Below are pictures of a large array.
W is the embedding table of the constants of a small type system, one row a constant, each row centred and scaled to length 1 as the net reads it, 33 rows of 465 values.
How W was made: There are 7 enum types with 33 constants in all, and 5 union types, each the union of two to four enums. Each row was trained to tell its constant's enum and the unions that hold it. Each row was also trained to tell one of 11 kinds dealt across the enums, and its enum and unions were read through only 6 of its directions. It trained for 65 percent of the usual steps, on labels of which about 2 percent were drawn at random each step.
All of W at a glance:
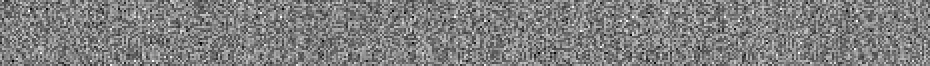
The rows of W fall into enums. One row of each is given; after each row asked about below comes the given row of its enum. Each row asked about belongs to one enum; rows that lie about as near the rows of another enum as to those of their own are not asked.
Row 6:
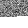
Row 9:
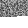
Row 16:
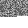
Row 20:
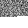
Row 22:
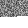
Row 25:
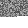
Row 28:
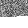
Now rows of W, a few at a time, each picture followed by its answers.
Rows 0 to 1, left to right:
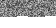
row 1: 20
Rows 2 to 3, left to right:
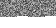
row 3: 20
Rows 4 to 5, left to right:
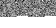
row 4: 16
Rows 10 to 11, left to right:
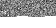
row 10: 16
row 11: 25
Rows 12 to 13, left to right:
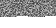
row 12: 20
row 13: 25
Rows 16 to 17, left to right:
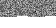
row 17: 22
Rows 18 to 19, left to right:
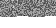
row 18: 25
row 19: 9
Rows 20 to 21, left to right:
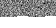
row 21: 9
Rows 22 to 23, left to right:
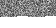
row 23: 28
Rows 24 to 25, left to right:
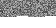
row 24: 16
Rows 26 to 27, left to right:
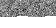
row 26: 28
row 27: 28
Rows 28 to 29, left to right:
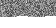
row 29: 28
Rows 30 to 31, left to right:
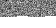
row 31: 25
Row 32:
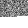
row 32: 16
